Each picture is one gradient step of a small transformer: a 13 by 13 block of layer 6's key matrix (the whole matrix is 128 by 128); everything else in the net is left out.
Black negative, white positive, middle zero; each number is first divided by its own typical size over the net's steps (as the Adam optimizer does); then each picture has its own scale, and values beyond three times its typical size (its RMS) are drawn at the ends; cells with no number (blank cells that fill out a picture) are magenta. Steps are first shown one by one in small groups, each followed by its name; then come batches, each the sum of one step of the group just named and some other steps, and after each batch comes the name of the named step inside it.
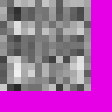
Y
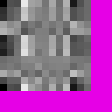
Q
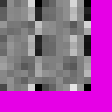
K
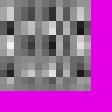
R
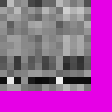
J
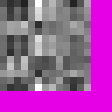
Q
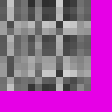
Q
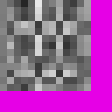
R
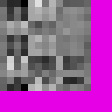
K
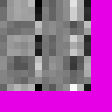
K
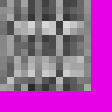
Y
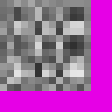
Y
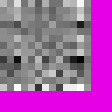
Q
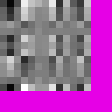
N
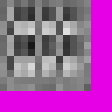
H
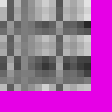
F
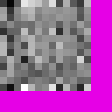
N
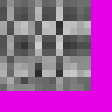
H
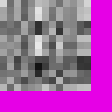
F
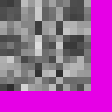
N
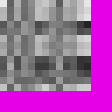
F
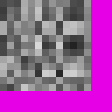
N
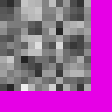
N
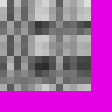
F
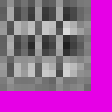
H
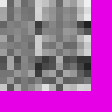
F
